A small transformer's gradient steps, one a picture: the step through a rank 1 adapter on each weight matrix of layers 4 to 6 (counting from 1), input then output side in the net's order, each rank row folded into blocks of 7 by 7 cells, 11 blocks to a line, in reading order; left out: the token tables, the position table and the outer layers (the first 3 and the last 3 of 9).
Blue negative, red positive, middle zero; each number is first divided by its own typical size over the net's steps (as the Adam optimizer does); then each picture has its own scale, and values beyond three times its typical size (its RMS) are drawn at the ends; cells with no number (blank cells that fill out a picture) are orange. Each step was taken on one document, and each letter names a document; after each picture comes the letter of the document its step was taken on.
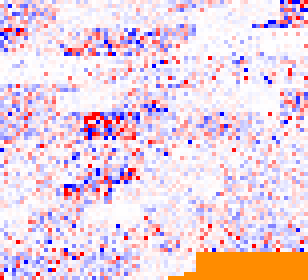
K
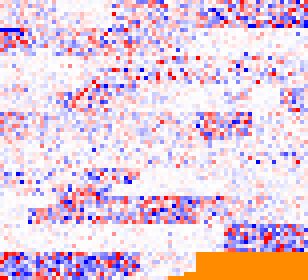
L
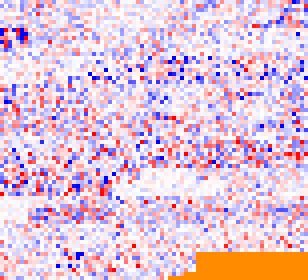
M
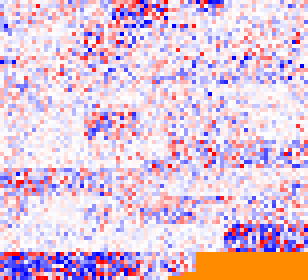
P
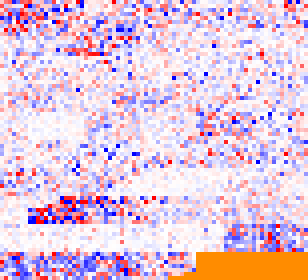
P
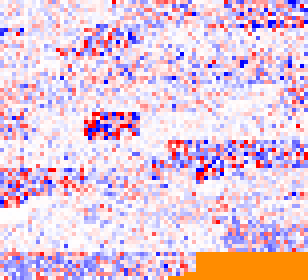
P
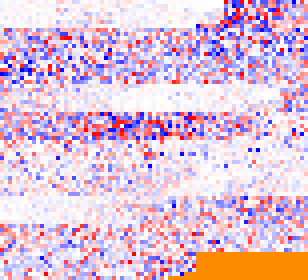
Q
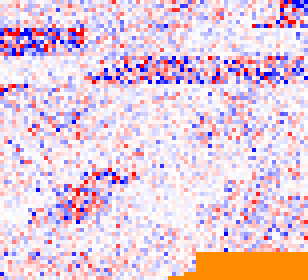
M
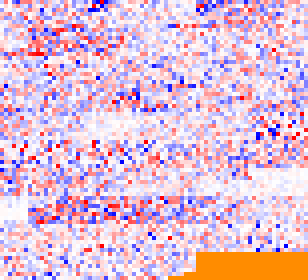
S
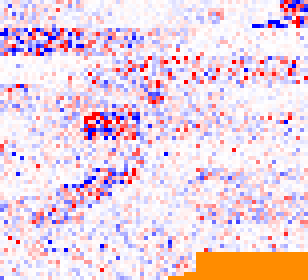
K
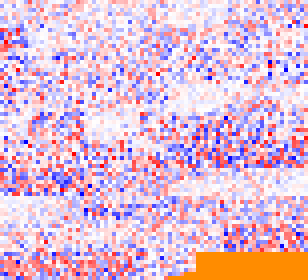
S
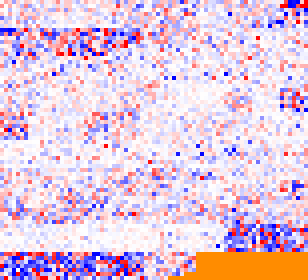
P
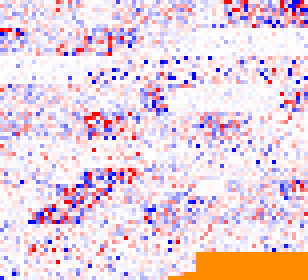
K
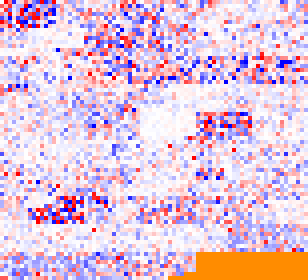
P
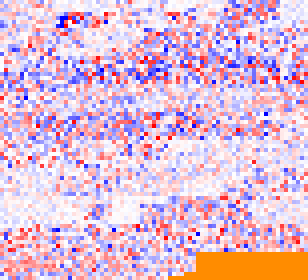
Q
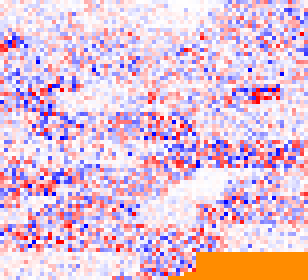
Q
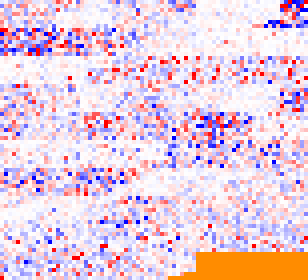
K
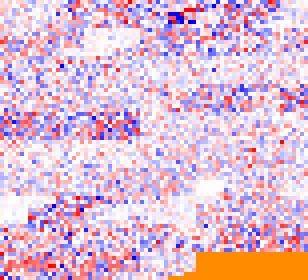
Q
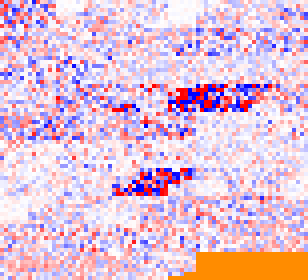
Q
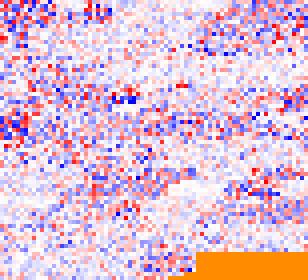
Q
